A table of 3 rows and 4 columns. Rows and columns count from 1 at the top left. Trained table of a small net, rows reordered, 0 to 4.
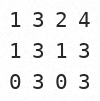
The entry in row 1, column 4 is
4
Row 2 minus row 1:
0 0 -1 -1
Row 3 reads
0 3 0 3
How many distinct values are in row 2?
2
